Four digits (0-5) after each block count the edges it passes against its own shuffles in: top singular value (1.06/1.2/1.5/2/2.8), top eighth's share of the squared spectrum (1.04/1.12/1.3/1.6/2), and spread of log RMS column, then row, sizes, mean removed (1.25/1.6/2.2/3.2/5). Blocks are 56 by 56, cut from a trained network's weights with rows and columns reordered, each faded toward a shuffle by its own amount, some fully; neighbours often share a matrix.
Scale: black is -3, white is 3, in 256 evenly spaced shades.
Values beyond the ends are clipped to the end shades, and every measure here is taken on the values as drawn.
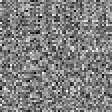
3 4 1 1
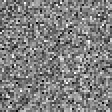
1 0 0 0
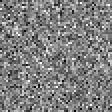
1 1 0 0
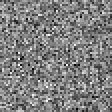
1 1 0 0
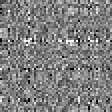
4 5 2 2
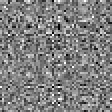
4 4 2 3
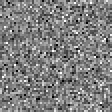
0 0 0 0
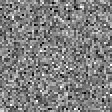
1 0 0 0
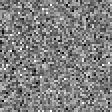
0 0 0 0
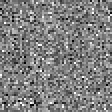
3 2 0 1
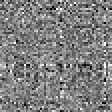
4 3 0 2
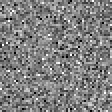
0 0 0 0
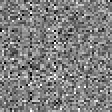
4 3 1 2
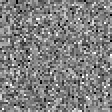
0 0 0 0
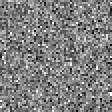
0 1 0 0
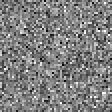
2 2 0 0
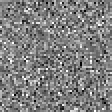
3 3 1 1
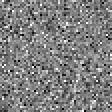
0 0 0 0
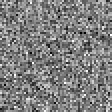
1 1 0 0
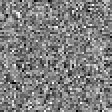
3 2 0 1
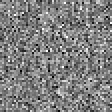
3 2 0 1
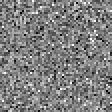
1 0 0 0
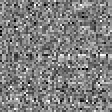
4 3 1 2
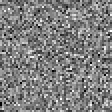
3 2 0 0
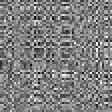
5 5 3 3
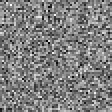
3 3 0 1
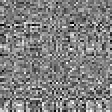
4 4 0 3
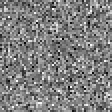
1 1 0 0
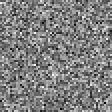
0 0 0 0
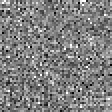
3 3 0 1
